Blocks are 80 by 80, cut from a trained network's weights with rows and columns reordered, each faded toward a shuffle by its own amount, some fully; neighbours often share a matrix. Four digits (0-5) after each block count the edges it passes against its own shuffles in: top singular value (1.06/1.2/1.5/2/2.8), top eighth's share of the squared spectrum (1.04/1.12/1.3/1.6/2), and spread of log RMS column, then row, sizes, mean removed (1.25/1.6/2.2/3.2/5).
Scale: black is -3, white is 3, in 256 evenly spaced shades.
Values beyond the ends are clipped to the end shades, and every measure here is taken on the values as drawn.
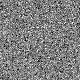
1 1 0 0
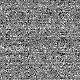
3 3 2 0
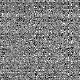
3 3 3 0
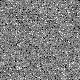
0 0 0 0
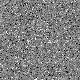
0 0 0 0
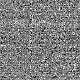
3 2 2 0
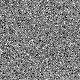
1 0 0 0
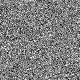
0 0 0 0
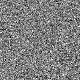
2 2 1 1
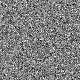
0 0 0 0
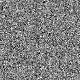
1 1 0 0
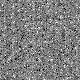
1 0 0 0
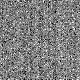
2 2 0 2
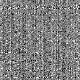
3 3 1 3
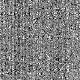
3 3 0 2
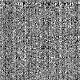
3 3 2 3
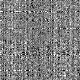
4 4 1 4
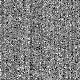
2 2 0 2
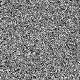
2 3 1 1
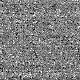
2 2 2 0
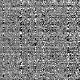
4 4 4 1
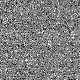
1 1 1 0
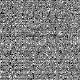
3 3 3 0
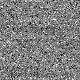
1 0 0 0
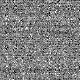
3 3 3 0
